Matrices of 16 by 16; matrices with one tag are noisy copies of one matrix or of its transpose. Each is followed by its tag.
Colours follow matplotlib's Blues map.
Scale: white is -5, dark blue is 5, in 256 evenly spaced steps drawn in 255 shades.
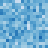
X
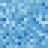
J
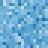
J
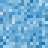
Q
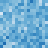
Q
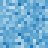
J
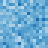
J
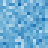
J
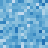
Q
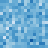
Q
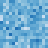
X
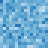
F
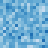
F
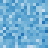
F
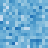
X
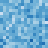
Q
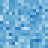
X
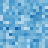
X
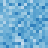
J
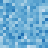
F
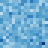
Q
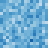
Q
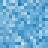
J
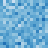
J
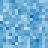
X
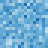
F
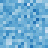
F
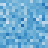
J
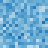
F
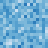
F
